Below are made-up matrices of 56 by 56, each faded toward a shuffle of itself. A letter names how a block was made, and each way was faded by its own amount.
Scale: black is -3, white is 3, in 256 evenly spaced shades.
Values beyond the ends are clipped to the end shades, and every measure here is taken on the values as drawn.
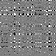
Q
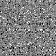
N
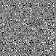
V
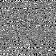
V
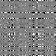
Q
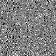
N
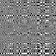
Q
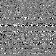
V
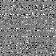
V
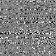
V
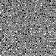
N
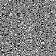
N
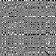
Q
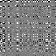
Q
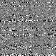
V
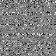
V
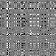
Q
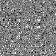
N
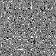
N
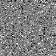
N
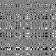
Q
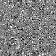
N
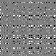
Q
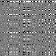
Q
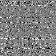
V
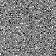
N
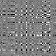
Q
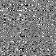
V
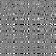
Q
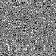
N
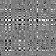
Q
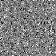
N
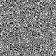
N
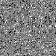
N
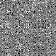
N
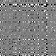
Q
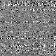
V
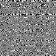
V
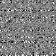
V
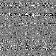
V
